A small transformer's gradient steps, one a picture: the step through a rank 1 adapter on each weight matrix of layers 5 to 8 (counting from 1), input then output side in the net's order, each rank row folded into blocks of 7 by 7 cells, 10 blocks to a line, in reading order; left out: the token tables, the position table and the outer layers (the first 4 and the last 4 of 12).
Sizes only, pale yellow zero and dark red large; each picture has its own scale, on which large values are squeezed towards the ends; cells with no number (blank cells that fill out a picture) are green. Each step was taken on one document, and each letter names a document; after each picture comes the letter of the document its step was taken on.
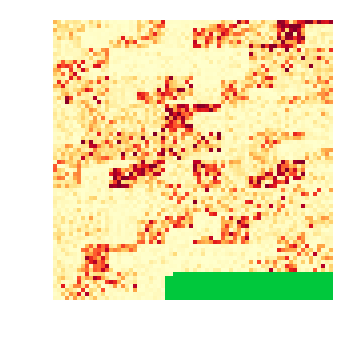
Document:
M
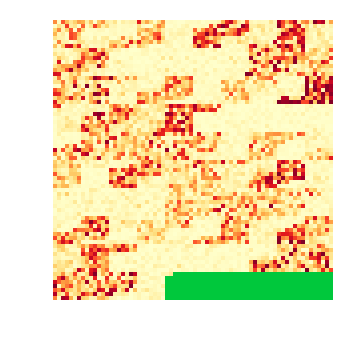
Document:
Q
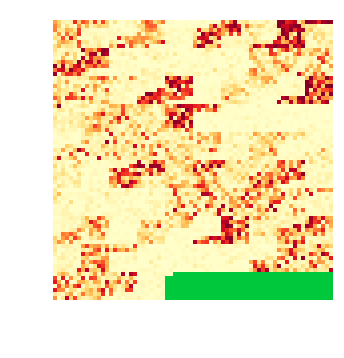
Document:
Q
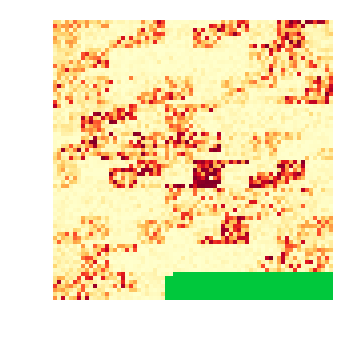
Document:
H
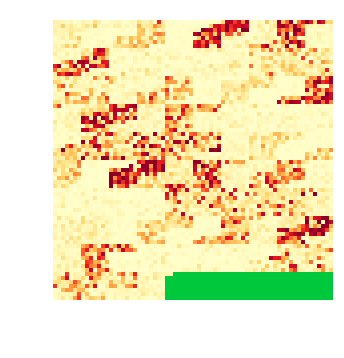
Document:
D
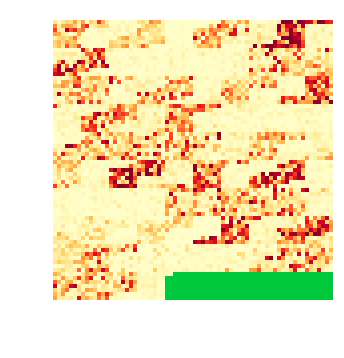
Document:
H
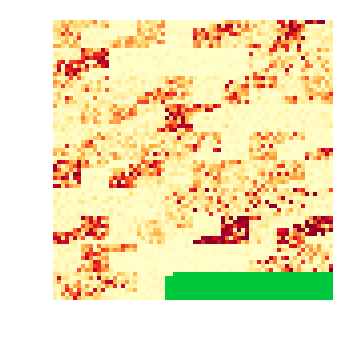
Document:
M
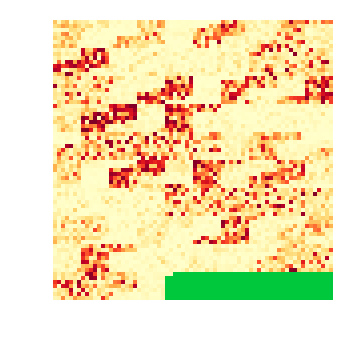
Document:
D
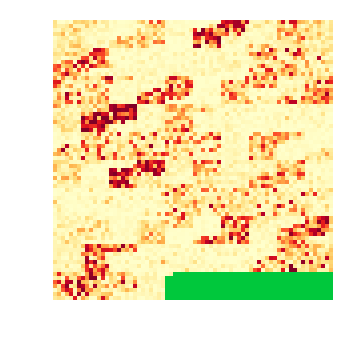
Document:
D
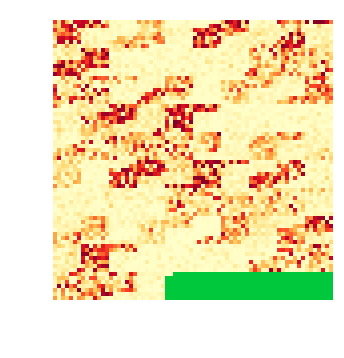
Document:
Q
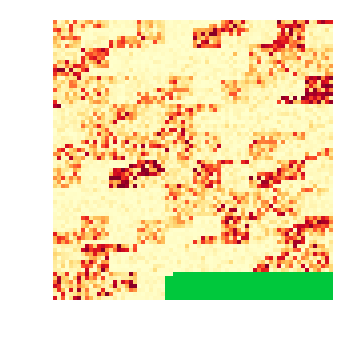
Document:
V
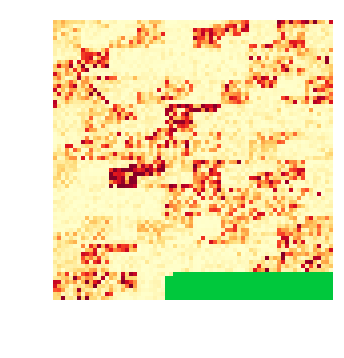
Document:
H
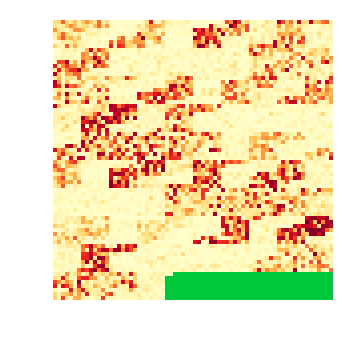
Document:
D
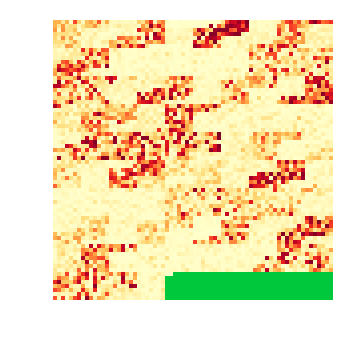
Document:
H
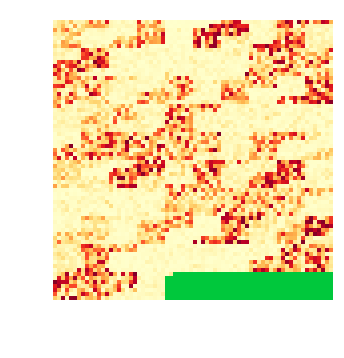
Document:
V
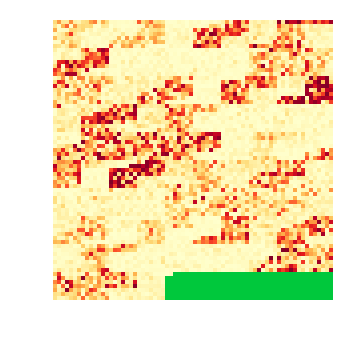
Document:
M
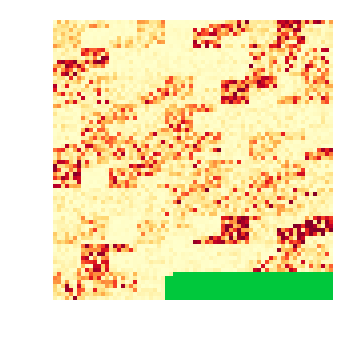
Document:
M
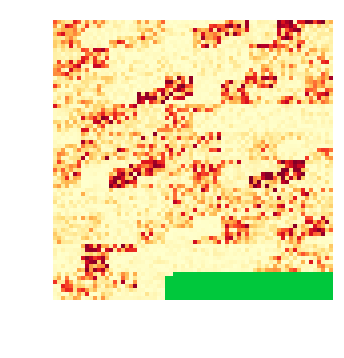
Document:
D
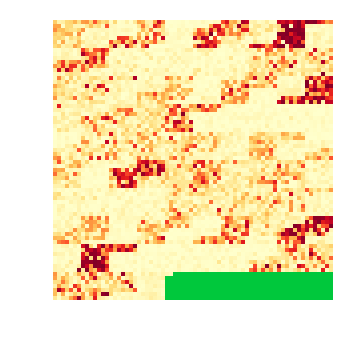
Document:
Q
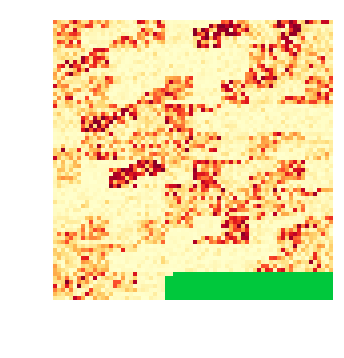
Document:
D
